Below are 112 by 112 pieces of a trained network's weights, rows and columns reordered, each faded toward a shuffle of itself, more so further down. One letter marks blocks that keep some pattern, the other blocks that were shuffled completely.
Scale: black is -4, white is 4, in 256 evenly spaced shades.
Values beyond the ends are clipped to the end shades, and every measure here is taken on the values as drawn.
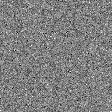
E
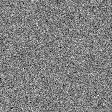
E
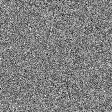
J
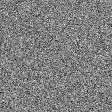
J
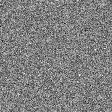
J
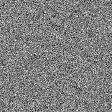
E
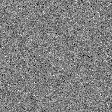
E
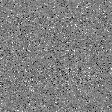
E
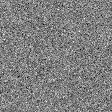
J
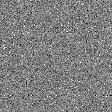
E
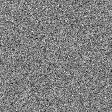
J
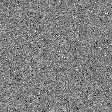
E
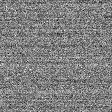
E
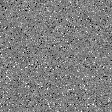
E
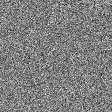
J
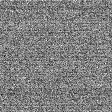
E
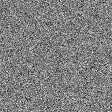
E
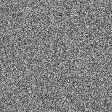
J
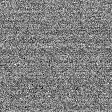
E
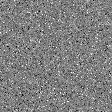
J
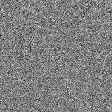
E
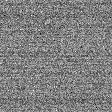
E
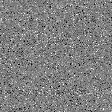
E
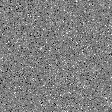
J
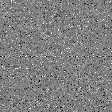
E
